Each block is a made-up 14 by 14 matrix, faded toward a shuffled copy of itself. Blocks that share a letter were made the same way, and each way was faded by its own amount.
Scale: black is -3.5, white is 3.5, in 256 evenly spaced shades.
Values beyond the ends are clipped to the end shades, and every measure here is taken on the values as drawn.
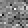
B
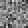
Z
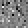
B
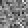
Z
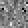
B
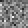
Z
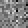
Z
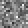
Z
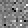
B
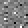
B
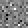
B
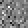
B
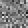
Z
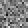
Z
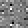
B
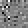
B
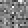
Z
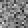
Z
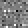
B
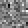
Z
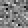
Z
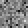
Z
